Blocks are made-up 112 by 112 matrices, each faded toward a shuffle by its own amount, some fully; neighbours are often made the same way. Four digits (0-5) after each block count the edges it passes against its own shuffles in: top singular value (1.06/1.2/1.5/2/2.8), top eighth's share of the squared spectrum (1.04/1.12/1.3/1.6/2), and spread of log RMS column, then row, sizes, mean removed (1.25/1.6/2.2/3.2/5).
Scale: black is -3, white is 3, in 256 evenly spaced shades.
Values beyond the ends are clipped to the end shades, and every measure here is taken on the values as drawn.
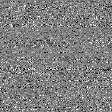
1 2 0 4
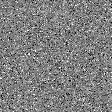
0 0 0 0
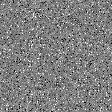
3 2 1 1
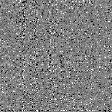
4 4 3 2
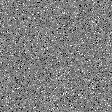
2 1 0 0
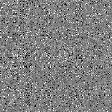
4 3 2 2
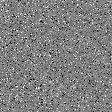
0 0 0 0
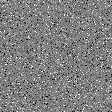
0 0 0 0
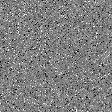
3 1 0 0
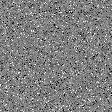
0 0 0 0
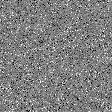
1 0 0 0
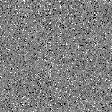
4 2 1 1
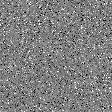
2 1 0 0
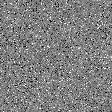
2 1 0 0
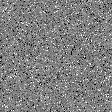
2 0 0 0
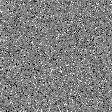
3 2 0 0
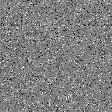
2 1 0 1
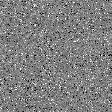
3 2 0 1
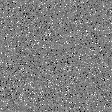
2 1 0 0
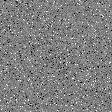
0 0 0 0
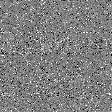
1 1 1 2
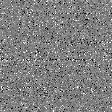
1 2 1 2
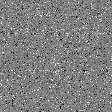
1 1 0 1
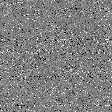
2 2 0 2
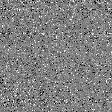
1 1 1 2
